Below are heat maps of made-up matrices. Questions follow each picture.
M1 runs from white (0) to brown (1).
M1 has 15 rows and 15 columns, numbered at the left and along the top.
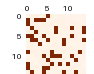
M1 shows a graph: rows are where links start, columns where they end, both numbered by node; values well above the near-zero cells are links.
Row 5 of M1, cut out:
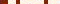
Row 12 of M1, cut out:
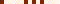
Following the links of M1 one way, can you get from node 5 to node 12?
yes
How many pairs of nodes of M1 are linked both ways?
6
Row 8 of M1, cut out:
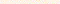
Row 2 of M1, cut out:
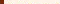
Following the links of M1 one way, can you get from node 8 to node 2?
no
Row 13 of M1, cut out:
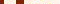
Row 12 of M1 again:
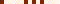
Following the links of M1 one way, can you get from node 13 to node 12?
yes
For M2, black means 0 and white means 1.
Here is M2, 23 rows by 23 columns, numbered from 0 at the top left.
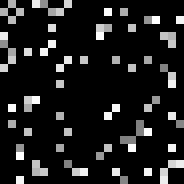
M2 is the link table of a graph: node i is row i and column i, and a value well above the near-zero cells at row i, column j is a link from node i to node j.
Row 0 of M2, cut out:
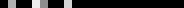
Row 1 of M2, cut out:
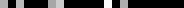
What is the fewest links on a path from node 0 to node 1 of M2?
1
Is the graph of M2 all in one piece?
no
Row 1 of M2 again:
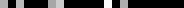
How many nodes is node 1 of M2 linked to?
6
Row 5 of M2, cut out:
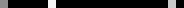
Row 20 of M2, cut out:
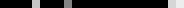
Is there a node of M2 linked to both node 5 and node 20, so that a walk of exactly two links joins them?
yes
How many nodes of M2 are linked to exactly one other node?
1
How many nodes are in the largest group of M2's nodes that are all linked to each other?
3
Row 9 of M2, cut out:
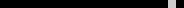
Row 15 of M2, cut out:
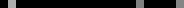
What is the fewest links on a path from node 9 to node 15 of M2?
4
